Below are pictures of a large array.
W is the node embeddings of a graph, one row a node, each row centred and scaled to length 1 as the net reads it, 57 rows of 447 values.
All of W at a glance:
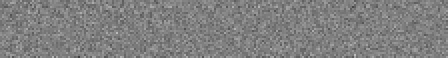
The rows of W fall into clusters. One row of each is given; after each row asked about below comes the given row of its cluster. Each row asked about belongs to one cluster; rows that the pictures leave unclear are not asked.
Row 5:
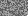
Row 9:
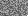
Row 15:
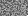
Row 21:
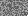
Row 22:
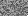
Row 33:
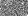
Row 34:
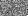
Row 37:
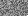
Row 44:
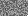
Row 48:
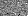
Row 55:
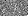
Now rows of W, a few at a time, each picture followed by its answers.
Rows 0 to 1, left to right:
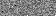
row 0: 55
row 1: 48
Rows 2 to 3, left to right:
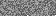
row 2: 22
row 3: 55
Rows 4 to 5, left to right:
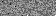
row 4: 48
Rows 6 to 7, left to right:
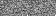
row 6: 48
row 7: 48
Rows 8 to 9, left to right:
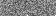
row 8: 33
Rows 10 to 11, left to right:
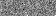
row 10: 33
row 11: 37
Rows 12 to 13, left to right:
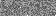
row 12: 33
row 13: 21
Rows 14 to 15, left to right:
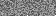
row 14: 44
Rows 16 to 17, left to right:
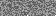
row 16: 21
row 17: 44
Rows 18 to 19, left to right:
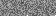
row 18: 37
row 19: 9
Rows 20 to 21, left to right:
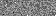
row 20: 48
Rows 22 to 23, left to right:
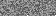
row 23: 21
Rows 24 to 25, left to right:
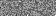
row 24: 21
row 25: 5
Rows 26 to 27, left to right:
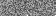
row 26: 33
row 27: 5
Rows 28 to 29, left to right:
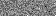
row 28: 44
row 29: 22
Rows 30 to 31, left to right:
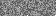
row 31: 5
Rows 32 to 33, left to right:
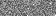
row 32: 22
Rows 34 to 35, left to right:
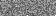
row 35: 9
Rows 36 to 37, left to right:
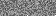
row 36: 44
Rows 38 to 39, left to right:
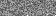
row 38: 5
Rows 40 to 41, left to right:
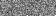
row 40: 34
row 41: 15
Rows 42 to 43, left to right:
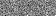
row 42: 55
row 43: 44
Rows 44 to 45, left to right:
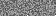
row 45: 15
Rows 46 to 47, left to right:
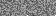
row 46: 15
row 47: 9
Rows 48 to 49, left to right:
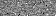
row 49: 48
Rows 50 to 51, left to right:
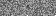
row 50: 15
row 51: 34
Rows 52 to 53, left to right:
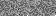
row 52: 44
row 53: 33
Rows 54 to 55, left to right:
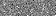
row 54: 22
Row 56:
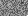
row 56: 37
